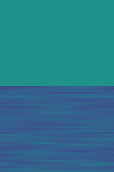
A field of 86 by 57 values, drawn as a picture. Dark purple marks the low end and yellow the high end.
It is made of 2 by 1 panels. Panel 1,1: middling, flat. Panel 2,1: low, streaked across, faint in contrast.
